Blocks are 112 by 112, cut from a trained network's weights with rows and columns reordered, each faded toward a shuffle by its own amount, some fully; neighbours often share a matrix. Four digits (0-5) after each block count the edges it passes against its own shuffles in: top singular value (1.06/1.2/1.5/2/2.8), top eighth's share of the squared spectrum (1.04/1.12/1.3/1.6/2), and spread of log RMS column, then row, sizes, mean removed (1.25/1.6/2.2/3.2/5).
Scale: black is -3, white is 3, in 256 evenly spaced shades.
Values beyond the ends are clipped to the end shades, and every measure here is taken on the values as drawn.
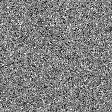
0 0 0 0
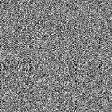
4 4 2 2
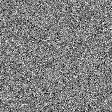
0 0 0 0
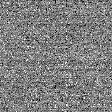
2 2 2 0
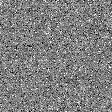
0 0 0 0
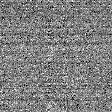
3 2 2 0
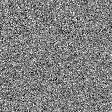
0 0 0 0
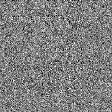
3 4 2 2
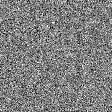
2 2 0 1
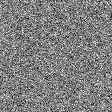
0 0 0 0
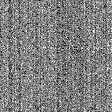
3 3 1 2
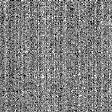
4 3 1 3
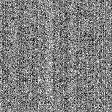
3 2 0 1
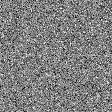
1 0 0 0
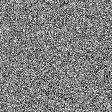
1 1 0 0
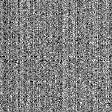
4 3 1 3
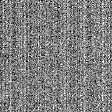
4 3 1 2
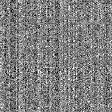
4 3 2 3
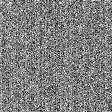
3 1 0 1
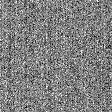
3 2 0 1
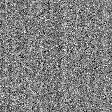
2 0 0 0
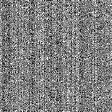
4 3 1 3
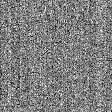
2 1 0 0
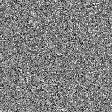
2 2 0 0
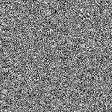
3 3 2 1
